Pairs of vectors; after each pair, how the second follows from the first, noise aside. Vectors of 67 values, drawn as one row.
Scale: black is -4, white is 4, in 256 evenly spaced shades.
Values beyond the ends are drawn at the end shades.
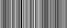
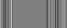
partly zeroed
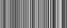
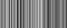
shuffled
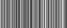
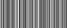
shuffled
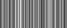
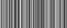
sign-scrambled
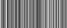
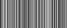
sign-scrambled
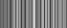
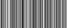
shuffled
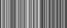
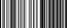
scaled up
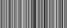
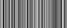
shuffled
